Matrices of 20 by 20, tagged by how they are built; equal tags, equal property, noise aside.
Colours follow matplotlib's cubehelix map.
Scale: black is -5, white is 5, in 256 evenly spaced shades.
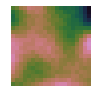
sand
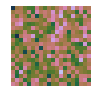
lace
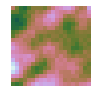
sand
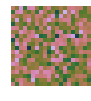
lace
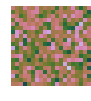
lace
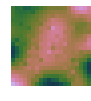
sand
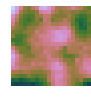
sand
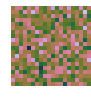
lace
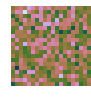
lace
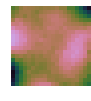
sand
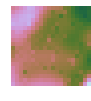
sand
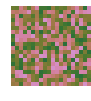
lace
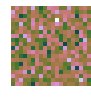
lace
